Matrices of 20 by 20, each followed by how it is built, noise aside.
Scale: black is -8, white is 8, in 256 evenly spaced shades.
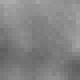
smooth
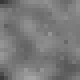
smooth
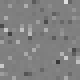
sparse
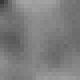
smooth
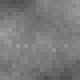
smooth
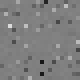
sparse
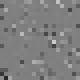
sparse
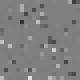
sparse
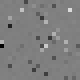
sparse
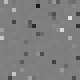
sparse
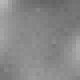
smooth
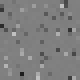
sparse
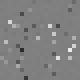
sparse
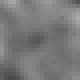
smooth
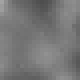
smooth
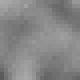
smooth
